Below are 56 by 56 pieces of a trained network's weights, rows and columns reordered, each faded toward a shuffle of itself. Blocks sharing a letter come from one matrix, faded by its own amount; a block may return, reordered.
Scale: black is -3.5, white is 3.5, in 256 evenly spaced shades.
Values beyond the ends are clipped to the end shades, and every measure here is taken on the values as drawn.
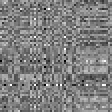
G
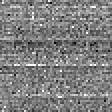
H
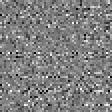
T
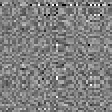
G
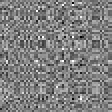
G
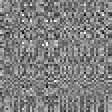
G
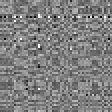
G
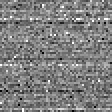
H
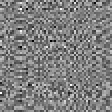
G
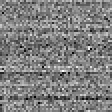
H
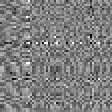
G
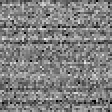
H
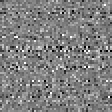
T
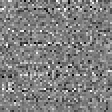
T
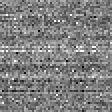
H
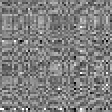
G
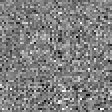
T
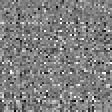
T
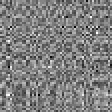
G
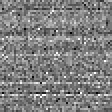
H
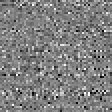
T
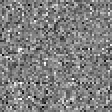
T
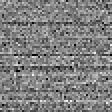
H
